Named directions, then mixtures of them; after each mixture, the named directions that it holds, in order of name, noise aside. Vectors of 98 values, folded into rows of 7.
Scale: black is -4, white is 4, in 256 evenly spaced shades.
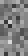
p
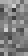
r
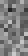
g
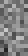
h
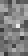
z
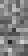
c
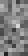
c, z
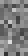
p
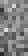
h, r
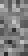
c, z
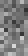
g, r, z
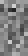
g, r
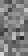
h, z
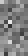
g, p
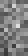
h, r, z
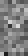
p, z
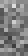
c, r, z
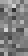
r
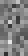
p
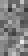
c, g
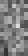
g, h, z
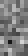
c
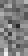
h, p, z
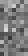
r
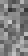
g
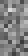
g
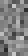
g, h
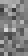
r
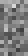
r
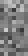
r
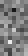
c, g, r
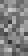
c, g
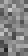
h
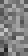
h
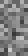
c, h
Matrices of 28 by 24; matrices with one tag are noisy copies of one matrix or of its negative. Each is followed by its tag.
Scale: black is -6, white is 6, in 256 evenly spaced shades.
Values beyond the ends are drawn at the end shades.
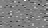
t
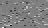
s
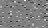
t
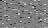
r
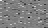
r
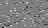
s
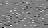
s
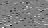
s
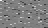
r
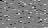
r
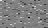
r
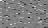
r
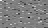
r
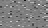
t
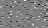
t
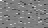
r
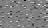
t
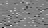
s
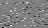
s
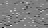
s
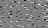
t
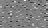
t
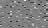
t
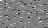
r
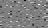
t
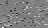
s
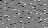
r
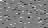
r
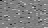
r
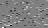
s
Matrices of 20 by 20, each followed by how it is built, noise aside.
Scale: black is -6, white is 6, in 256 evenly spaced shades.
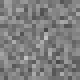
noise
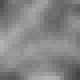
smooth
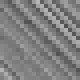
Toeplitz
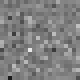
noise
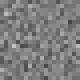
noise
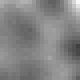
smooth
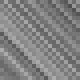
Toeplitz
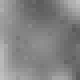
smooth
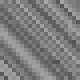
Toeplitz
